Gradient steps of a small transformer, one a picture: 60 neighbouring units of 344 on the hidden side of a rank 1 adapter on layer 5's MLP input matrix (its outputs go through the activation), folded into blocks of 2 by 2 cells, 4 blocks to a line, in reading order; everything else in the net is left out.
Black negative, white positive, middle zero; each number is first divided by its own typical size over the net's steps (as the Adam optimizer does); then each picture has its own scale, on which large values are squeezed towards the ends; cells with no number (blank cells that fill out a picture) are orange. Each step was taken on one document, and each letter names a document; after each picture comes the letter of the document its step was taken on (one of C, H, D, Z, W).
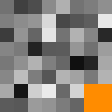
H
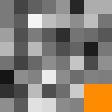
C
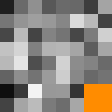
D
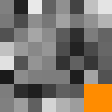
C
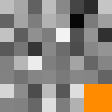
D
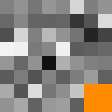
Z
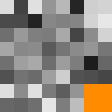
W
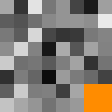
W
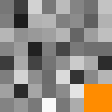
H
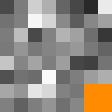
D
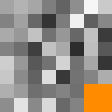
C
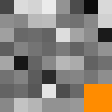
D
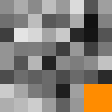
Z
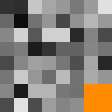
H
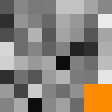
Z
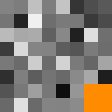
Z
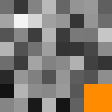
W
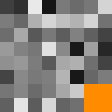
C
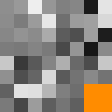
D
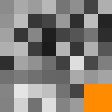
C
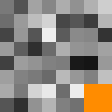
H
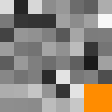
W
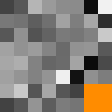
H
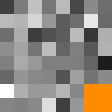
D
